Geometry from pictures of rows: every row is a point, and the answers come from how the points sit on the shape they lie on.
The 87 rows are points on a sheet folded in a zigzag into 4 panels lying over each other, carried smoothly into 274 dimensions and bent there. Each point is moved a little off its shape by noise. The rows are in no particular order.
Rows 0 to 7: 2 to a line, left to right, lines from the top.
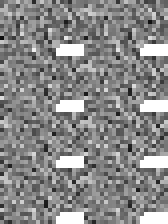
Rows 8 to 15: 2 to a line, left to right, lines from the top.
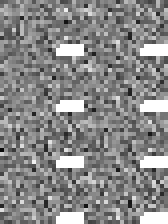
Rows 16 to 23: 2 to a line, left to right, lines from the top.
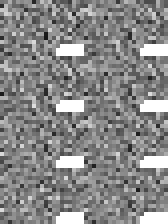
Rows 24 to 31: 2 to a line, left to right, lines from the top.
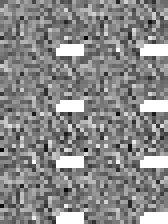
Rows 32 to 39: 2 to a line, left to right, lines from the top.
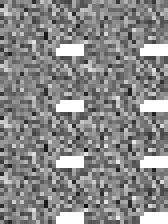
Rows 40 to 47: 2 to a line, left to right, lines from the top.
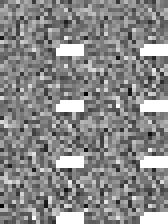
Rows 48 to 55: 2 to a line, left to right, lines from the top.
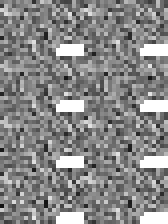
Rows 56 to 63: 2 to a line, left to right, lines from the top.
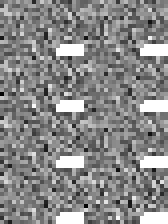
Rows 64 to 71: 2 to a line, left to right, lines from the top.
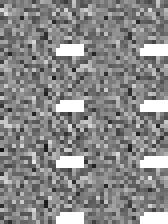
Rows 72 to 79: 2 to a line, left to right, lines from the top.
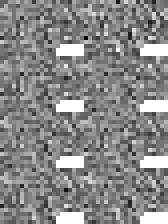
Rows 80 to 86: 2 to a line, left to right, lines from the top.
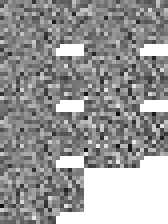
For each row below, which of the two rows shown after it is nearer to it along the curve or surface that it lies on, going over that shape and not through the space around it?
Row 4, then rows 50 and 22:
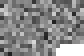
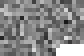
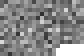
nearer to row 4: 22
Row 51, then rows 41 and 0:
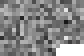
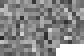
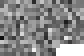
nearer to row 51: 41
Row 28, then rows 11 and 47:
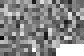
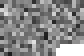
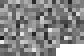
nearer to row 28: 47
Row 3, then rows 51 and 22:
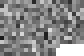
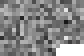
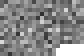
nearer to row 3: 51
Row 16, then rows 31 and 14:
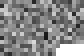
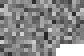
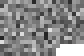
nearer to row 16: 31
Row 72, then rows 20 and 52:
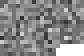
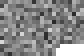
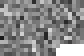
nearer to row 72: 52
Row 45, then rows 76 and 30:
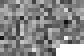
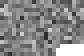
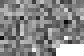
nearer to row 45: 30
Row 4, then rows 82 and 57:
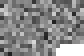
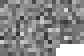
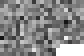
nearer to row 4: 82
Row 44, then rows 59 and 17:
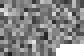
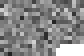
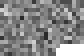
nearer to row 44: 59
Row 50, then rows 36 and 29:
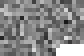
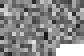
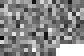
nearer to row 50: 29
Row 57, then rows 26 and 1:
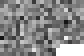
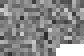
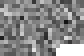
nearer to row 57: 1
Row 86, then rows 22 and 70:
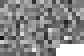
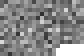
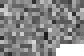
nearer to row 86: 22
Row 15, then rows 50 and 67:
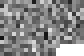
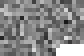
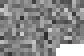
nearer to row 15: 50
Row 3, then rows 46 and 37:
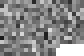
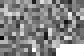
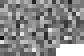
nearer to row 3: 46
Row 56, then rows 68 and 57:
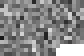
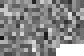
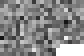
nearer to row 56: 68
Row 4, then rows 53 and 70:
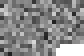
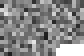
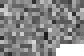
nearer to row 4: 53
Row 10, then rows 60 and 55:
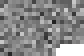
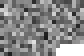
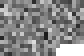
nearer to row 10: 60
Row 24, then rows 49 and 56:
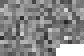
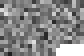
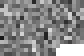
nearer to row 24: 56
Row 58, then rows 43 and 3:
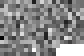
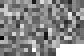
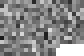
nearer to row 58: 43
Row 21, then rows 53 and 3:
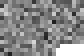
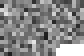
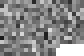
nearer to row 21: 53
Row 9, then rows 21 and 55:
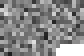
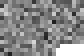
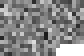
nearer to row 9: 21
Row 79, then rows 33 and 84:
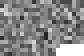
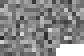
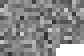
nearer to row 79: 84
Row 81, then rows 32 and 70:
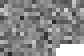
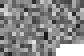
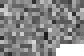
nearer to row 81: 32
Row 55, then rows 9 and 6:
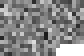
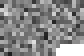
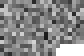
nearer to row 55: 6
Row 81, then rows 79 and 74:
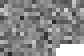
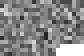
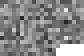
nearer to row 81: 79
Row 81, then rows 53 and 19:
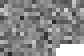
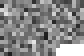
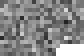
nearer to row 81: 53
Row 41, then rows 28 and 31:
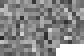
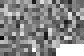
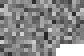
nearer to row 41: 28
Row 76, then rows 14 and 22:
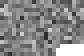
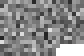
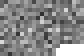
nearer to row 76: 22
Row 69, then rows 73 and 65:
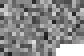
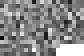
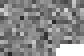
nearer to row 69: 65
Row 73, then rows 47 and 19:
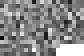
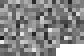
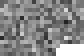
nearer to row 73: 47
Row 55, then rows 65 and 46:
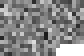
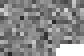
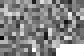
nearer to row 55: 65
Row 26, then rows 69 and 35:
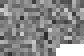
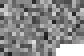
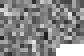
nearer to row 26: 35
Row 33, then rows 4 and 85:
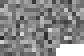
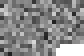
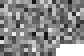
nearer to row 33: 85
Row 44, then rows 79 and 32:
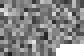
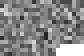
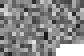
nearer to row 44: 32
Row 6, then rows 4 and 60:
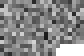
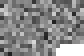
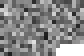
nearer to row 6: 60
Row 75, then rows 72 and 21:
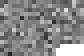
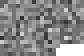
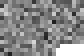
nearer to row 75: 21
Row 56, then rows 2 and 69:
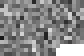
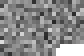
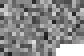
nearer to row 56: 2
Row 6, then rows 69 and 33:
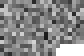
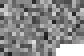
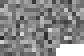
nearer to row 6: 69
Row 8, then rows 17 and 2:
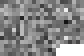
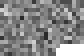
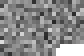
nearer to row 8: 17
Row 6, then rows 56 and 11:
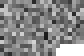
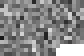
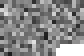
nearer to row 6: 11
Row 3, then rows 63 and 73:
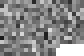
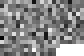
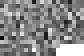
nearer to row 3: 63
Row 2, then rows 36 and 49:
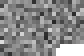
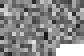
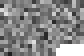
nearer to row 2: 36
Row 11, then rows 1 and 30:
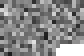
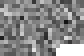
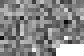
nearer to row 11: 1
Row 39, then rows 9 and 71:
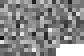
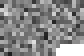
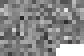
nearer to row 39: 71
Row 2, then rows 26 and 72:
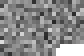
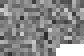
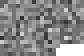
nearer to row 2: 26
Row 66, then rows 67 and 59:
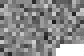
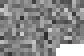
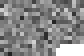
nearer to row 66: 59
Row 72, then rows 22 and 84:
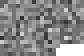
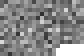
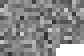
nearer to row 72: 22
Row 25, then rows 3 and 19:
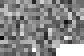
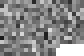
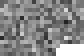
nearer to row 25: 3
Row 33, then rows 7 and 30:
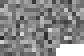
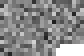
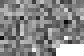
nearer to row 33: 30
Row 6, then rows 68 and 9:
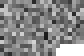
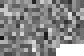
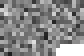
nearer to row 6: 9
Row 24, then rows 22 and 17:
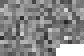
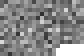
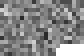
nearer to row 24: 22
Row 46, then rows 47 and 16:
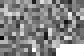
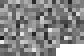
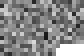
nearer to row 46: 47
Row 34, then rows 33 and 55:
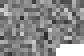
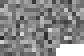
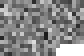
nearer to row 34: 55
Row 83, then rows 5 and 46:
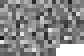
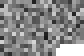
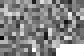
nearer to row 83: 46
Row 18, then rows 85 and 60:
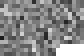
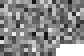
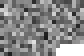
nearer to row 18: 85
